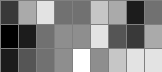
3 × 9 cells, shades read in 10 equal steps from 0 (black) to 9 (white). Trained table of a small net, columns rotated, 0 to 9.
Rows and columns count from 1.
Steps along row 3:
up up up up down up up same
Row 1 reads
2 6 8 4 4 7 6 1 4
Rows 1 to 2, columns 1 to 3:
2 6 8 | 0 1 4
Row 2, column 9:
6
